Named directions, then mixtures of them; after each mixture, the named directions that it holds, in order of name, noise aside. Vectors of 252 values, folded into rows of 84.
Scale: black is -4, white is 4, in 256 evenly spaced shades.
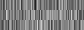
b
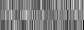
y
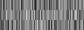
b, y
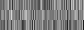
y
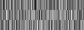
b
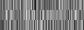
b, y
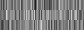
b, y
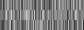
b, y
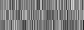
b, y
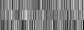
y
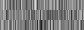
b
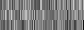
y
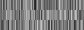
b, y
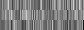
y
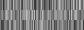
b, y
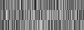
b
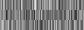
b, y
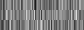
b, y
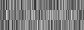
b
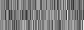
b, y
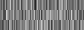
b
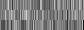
y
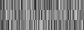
b, y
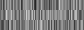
b, y
